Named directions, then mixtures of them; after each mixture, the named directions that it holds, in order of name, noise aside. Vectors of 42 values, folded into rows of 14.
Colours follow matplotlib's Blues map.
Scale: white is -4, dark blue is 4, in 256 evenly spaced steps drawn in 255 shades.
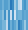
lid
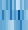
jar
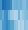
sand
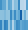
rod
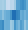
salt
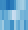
salt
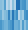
jar, salt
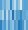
lid, rod, salt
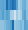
rod, salt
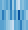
jar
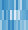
jar, lid, sand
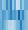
jar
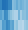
sand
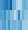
jar, lid, sand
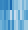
lid, sand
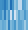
lid, sand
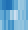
lid, salt, sand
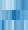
salt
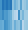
jar, sand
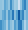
jar, lid, salt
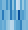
jar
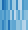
lid, salt, sand
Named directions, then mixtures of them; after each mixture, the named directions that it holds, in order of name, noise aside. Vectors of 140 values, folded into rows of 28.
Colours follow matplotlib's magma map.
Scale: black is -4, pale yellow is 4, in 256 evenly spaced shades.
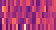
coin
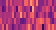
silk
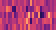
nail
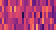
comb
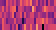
coin, comb, silk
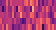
silk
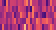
coin, nail, silk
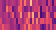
comb, nail, silk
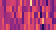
comb, nail, silk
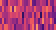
comb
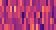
comb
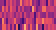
coin, comb, silk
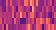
silk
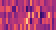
nail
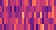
comb
